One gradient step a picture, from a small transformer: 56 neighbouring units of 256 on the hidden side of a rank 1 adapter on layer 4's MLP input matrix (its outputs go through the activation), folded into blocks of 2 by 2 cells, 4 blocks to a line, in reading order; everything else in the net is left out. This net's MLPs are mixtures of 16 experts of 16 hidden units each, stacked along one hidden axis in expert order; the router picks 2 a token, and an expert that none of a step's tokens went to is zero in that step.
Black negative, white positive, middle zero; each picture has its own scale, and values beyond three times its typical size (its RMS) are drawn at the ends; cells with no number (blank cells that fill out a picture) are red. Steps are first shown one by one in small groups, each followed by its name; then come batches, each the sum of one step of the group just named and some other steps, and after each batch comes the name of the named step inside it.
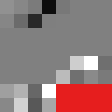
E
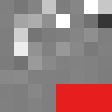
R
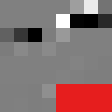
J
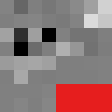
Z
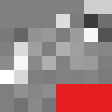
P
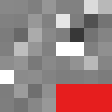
P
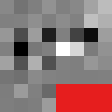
Z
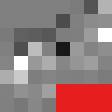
P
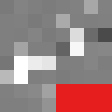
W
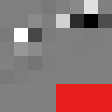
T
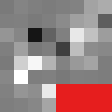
W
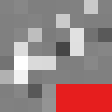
W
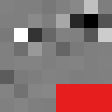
T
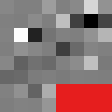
T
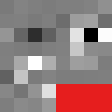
W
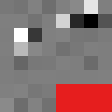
T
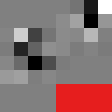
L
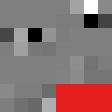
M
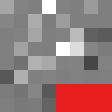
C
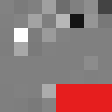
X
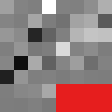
C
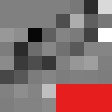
L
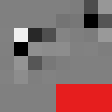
L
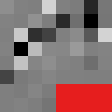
C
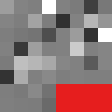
C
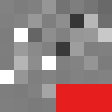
X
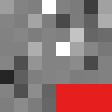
C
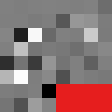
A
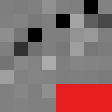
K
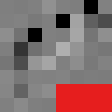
K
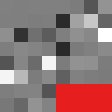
A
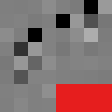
K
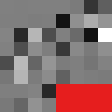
A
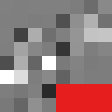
A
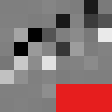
K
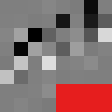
K
